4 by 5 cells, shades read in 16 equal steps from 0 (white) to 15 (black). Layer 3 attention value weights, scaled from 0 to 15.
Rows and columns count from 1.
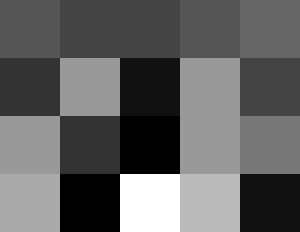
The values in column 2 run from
6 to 15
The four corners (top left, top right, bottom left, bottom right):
10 9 5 14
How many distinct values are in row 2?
4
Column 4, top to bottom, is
10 6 6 4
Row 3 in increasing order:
6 6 8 12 15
